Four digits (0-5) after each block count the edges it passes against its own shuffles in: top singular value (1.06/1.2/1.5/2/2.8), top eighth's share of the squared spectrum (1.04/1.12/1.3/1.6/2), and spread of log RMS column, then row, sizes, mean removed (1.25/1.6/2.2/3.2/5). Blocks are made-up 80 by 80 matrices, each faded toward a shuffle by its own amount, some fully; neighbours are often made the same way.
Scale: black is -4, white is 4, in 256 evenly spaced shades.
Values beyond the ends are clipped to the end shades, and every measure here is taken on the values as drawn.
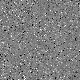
0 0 0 0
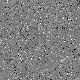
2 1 0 0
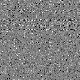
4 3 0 2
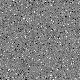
1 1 0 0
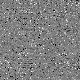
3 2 0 1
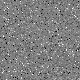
1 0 0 0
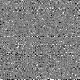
4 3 1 2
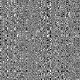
4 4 3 2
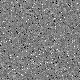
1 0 0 0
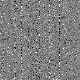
2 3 3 0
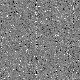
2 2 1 0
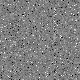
0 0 0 0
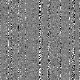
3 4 4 0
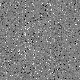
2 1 1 0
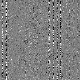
3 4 3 0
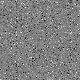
0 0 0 0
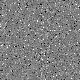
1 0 0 0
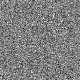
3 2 0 0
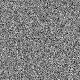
1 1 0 0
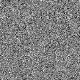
3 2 1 1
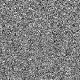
3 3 1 1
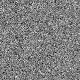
2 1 0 0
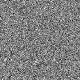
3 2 1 1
